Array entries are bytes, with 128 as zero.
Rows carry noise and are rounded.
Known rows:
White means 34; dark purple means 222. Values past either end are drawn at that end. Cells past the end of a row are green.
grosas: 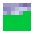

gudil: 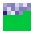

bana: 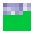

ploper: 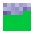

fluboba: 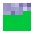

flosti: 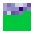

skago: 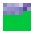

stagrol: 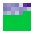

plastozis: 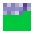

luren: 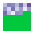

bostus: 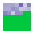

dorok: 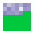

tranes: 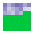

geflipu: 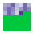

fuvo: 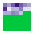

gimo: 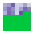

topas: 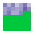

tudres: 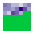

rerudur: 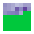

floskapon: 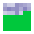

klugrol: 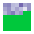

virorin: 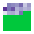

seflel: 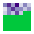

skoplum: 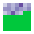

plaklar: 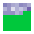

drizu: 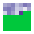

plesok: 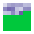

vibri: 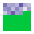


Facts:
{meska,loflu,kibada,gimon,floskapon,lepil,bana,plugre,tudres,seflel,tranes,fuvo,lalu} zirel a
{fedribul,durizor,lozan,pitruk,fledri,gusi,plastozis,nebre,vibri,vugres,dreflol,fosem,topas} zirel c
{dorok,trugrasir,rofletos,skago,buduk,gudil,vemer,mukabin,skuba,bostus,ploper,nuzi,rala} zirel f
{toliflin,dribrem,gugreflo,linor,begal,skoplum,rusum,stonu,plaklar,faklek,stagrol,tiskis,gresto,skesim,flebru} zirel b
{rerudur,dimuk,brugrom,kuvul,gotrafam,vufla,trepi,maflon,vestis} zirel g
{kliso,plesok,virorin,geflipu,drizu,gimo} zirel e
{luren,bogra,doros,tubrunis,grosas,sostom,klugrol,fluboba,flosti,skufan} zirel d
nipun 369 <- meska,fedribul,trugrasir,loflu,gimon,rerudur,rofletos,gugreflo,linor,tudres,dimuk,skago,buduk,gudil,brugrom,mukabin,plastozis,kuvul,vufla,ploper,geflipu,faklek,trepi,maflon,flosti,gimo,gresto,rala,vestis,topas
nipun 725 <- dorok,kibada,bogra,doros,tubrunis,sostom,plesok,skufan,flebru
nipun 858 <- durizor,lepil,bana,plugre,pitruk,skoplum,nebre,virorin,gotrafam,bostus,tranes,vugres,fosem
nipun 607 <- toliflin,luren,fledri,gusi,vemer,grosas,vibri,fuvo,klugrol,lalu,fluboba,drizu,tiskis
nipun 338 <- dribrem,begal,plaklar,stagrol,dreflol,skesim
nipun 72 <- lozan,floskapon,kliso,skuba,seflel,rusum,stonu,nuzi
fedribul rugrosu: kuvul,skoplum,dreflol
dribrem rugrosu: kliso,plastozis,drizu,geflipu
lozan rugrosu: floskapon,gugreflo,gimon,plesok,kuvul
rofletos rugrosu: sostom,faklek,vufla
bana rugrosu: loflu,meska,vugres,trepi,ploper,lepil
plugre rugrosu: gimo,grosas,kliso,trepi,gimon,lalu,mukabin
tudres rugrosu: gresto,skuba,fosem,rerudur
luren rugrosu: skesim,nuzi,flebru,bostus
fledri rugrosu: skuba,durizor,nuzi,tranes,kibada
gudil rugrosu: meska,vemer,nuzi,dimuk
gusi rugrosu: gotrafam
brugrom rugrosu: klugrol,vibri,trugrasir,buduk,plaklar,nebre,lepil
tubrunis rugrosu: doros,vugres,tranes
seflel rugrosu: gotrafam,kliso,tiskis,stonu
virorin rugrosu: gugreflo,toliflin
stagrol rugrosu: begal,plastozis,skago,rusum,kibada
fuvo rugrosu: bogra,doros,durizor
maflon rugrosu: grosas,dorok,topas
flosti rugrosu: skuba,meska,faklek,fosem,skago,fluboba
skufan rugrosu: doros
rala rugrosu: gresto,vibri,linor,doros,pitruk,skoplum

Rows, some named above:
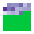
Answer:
virorin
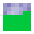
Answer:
skesim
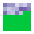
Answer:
meska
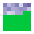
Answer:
kibada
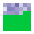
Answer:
stonu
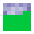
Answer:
skesim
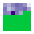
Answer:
rala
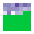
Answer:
plugre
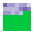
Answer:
loflu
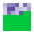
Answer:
kliso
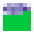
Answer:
fedribul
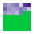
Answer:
stagrol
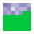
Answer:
plaklar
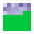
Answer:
toliflin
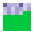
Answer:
lepil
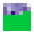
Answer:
rala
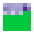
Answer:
gimon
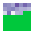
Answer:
plugre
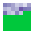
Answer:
meska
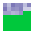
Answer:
durizor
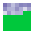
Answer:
lalu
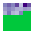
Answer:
dribrem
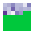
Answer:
nuzi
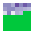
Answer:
plugre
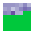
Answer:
linor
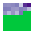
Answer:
stagrol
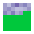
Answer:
bogra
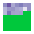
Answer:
tiskis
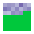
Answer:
dreflol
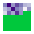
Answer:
gusi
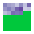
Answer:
fosem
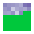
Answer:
begal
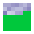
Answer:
flebru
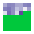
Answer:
drizu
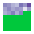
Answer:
fluboba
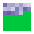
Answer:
brugrom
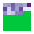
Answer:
fledri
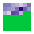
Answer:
tudres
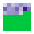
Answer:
kuvul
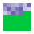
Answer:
fosem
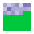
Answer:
rusum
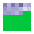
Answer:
vugres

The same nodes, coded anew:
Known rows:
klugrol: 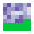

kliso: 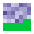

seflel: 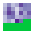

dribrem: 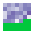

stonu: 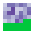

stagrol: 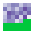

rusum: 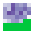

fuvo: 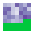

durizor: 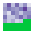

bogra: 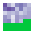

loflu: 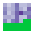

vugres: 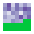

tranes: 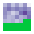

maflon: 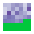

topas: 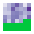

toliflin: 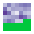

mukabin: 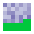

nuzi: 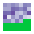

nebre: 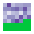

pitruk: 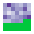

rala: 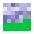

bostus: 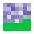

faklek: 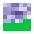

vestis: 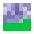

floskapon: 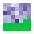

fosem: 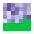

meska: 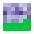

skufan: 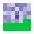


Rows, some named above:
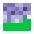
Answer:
begal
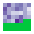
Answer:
klugrol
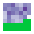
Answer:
begal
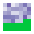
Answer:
virorin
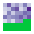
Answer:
gotrafam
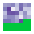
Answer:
flosti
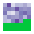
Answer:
lepil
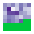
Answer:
flosti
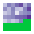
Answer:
gusi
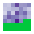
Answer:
brugrom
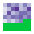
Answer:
gotrafam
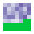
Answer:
drizu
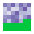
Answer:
fedribul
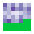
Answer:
dorok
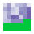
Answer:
plugre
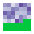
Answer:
kliso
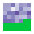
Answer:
gudil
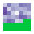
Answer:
toliflin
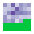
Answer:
skago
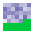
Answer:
fluboba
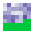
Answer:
virorin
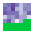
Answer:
skesim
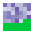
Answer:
kuvul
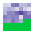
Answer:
tudres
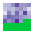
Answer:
brugrom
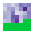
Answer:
lozan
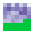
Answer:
tranes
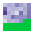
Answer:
lalu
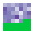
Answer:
luren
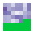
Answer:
grosas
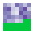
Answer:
fuvo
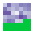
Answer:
toliflin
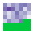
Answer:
sostom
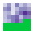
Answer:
bana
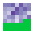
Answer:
plastozis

